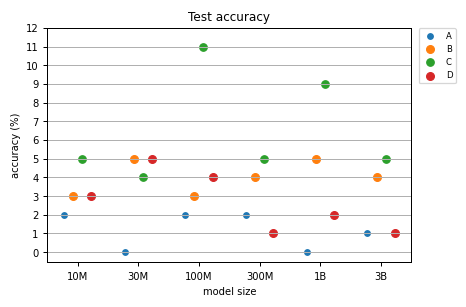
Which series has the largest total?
C
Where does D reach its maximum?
30M
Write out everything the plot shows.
Title: Test accuracy
x-axis: model size, ticks 10M 30M 100M 300M 1B 3B
y-axis: accuracy (%), ticks 0 1 2 3 4 5 6 7 8 9 10 11 12
Legend: A, B, C, D
Values:
A: 2 0 2 2 0 1
B: 3 5 3 4 5 4
C: 5 4 11 5 9 5
D: 3 5 4 1 2 1
